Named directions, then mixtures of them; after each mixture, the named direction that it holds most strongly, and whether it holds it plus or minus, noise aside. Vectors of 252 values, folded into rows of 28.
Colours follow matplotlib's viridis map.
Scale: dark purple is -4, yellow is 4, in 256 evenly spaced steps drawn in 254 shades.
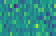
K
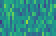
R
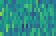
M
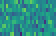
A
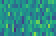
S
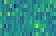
K, plus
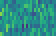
M, plus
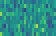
A, minus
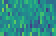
S, minus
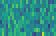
S, minus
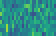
M, plus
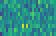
M, minus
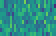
R, minus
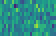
K, plus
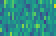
M, minus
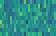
R, minus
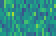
R, plus
